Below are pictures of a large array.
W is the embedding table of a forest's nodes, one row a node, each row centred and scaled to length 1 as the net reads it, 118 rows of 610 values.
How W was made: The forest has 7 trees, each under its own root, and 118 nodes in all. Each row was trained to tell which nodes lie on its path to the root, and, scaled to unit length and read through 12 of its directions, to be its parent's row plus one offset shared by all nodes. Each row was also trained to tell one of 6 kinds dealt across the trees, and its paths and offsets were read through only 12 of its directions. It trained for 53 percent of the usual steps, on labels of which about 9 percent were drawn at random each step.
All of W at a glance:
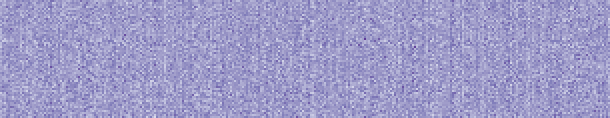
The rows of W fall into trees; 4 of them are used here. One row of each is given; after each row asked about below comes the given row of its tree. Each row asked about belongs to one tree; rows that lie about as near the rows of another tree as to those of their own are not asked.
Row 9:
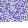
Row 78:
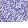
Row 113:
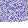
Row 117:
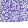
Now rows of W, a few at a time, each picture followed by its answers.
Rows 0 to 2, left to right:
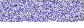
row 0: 9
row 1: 78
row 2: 117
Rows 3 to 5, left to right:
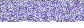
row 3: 9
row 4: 9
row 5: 117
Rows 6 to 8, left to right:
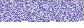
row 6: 117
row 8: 9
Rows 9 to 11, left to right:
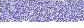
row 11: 9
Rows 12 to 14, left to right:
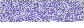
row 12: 117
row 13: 9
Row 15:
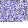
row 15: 9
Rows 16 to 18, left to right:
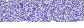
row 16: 113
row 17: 9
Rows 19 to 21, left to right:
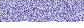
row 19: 78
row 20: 9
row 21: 117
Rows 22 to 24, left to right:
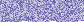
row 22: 117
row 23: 78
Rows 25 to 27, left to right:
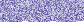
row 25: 9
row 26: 117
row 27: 78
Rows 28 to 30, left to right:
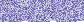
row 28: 9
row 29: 9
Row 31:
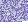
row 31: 113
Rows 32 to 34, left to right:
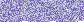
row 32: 117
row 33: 113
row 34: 78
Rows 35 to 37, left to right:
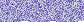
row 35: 117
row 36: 117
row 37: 9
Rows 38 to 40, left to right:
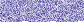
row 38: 117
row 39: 78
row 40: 9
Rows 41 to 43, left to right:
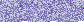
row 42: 113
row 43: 9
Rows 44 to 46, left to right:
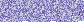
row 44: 9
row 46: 113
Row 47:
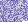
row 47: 9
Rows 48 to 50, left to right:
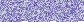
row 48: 117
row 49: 113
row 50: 78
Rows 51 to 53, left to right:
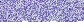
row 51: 9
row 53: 117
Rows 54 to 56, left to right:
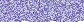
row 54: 117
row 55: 117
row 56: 113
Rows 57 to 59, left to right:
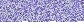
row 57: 78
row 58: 117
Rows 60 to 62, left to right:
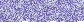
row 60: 78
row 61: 9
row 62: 9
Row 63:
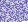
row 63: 113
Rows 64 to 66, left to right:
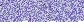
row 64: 9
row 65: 113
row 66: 9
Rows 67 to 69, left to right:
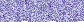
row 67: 117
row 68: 113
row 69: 117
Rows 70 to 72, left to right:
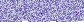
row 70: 9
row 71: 78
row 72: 78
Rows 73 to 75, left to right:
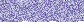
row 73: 9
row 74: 117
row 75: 113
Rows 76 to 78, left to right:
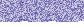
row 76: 117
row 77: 117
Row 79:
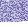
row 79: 113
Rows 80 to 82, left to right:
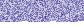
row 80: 78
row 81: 9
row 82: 117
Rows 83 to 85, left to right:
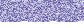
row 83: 117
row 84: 117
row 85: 9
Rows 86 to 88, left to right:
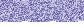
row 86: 113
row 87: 117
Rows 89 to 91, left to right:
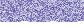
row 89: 117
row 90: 9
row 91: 117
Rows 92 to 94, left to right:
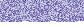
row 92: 9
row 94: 9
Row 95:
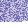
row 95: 9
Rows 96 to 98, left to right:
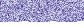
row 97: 117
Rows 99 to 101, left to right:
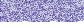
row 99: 78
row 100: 117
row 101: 9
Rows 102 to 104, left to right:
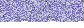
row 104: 113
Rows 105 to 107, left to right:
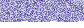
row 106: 9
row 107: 9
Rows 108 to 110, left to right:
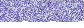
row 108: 9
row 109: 117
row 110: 78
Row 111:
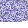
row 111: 117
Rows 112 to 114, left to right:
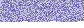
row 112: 117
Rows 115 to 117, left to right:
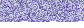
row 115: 117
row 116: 117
